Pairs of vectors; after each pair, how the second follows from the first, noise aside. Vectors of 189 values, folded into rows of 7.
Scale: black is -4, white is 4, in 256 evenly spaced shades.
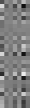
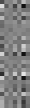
copied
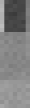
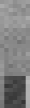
reversed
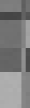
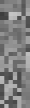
sign-scrambled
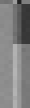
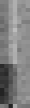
reversed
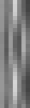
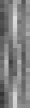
reversed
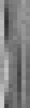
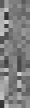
sign-scrambled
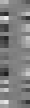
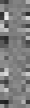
sign-scrambled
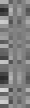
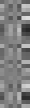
reversed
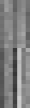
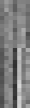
copied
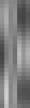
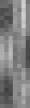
reversed
